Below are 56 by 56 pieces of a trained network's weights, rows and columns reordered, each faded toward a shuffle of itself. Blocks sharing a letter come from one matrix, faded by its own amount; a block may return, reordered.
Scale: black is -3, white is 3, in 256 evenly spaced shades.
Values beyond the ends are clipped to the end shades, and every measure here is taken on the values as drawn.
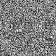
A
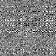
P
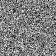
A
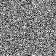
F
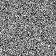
F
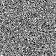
F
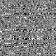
P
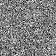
A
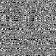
P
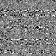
P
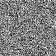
F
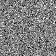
F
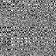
P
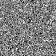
A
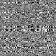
P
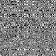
P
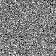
A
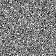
F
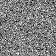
F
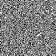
A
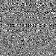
P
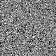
F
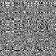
P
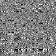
P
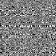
P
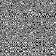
P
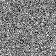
F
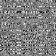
P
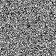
F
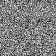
A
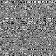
P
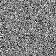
F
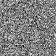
A
